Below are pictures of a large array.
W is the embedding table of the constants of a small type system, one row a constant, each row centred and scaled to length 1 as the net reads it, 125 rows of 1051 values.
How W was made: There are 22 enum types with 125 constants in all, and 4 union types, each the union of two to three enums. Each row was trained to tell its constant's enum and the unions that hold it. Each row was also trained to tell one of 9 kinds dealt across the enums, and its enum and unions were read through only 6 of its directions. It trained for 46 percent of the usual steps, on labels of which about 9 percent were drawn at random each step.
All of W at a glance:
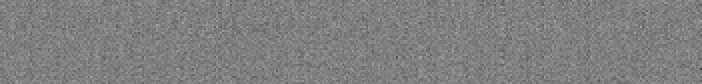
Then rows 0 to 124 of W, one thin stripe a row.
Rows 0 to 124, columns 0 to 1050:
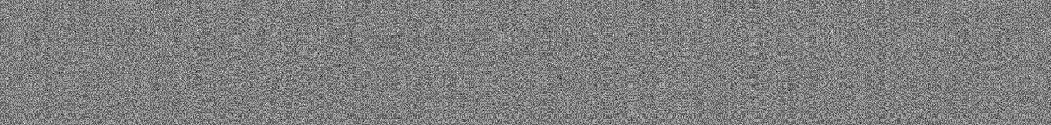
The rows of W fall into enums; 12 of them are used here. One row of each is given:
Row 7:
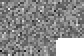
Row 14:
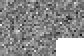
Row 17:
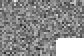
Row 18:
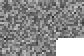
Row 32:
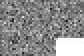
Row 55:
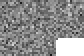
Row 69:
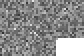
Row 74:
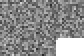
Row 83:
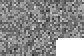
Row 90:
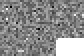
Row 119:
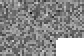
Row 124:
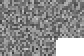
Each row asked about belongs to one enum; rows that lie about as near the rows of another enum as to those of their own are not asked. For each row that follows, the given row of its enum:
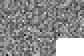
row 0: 124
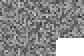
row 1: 83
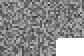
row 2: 74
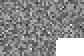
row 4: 55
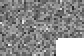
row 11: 119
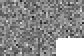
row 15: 74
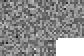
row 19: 55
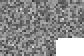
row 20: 55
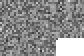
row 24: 55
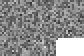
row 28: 18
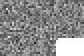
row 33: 18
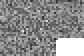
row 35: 83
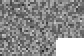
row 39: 124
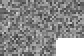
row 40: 124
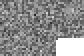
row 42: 69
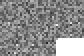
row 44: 32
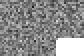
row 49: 90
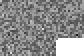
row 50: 69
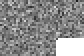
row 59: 18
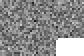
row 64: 119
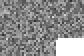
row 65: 119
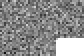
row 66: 17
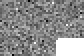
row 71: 124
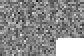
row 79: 90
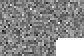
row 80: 55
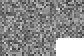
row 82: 17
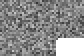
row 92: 18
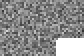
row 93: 32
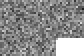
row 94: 17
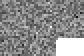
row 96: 124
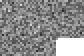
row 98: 17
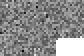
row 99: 32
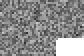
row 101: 119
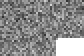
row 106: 17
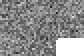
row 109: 69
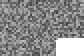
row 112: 90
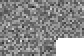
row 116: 55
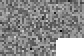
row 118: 83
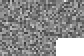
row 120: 119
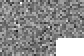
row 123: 90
